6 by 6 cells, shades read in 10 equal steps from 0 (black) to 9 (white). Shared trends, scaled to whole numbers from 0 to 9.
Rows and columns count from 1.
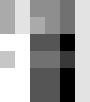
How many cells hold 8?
8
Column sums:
46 52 24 23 10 48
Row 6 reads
9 9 3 3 0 8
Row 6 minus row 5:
0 0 0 0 0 0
